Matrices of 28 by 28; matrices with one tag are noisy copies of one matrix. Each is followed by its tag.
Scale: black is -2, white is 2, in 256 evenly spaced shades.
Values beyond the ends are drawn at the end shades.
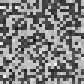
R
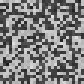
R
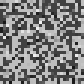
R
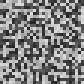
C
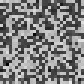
R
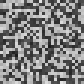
C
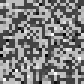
C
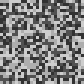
R
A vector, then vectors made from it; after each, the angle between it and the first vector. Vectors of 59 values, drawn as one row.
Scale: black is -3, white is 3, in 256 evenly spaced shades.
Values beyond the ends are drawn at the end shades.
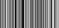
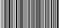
orthogonal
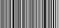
orthogonal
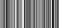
nearly opposite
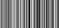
partly opposed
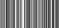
nearly opposite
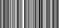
partly opposed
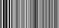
orthogonal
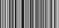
nearly parallel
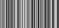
partly opposed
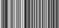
partly opposed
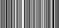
nearly opposite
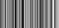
nearly parallel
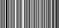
nearly opposite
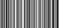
nearly opposite
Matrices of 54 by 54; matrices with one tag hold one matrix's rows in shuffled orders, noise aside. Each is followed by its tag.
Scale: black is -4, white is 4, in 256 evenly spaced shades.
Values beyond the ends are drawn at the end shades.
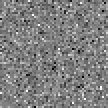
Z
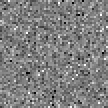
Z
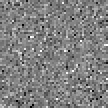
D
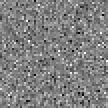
Z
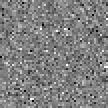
D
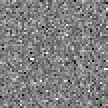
D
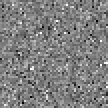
D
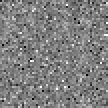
D
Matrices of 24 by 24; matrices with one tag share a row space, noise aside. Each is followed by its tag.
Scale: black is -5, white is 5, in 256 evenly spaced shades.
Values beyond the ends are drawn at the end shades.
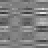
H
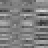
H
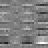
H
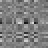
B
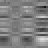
H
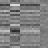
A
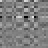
B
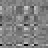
B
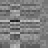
A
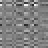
B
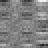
H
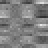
H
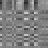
B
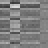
A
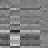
A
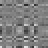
B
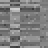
A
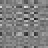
B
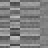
A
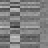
A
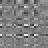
B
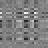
B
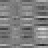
H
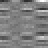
H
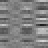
H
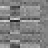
A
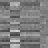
A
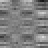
H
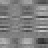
H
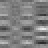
H
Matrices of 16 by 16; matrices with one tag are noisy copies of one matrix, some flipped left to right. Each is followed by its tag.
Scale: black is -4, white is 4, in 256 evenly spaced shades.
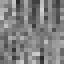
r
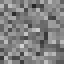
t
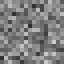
t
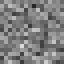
t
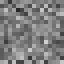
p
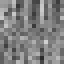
r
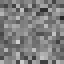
p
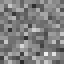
t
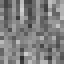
r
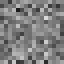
p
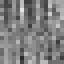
r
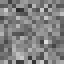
p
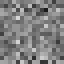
p
